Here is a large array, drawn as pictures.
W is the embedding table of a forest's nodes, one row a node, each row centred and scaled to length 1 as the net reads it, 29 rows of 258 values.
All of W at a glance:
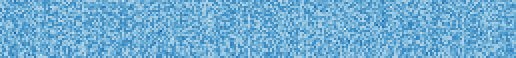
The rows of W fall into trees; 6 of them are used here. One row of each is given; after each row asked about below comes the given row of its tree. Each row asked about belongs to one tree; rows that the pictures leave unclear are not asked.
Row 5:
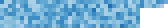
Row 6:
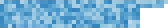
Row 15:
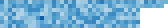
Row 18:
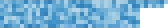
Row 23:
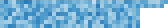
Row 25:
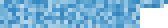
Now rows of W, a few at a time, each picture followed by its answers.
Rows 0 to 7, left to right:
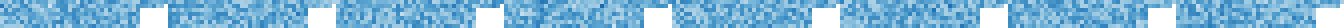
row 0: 5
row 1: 6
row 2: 25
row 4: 15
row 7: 18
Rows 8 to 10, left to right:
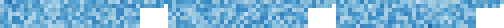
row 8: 25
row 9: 15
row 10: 18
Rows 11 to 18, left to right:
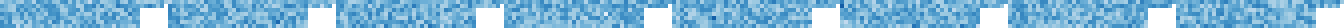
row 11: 6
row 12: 6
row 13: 18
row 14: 25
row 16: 5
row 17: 25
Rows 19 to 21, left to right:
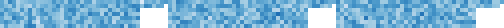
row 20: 15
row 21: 15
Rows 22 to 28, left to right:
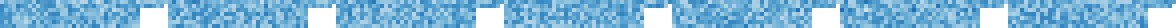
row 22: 6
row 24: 25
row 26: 23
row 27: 23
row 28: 18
